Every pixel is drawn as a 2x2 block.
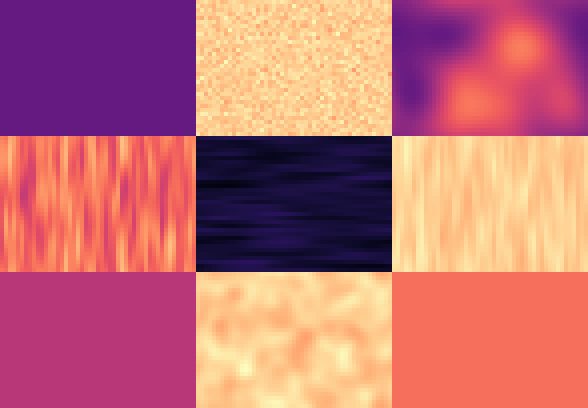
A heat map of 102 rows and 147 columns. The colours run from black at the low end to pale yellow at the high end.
It is made of 3 by 3 panels. Panel 1,1: low, flat. Panel 1,2: very high, fine-grained, faint in contrast. Panel 1,3: middling, smooth, strong in contrast. Panel 2,1: high, streaked downward. Panel 2,2: very low, streaked across, faint in contrast. Panel 2,3: very high, streaked downward, faint in contrast. Panel 3,1: middling, flat. Panel 3,2: very high, blotchy, faint in contrast. Panel 3,3: high, flat.
